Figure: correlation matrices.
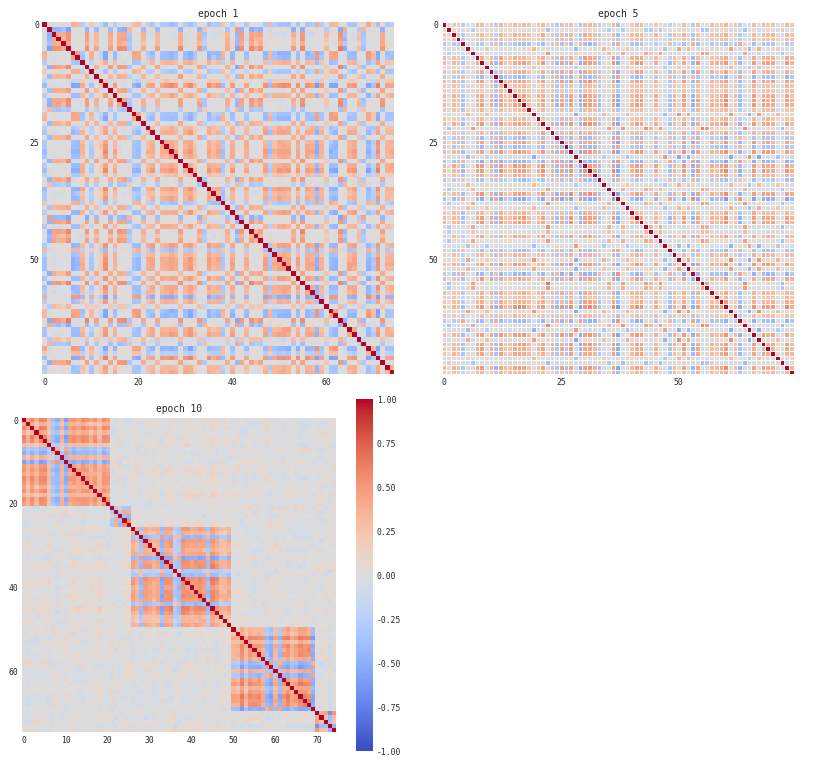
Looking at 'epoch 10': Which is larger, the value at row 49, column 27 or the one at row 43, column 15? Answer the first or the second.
the first
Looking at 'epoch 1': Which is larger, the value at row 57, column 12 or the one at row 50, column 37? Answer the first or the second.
the second
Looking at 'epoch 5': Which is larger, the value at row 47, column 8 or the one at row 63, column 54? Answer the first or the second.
the first
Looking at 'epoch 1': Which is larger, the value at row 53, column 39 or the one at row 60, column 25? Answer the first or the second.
the first
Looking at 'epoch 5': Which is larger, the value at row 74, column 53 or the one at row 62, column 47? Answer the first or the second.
the second
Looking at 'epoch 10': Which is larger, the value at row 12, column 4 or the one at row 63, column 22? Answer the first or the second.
the first
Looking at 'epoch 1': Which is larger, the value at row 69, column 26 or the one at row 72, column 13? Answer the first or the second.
the second
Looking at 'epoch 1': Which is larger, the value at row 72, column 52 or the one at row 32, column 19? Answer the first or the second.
the first
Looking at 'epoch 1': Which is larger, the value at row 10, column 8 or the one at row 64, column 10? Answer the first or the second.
the second
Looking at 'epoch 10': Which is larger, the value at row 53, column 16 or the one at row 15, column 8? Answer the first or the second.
the first
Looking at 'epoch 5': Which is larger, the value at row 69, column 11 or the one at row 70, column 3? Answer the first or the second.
the second
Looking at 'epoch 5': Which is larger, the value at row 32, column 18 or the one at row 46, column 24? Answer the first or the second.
the first
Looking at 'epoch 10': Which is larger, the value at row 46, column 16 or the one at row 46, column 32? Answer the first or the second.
the second
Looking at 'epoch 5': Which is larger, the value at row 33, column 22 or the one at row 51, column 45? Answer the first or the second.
the second
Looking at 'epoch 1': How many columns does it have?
75
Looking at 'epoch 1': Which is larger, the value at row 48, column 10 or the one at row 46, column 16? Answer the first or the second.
the second
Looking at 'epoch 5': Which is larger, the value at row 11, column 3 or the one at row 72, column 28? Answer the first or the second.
the second
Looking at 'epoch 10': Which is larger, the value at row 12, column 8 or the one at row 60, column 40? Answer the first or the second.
the second
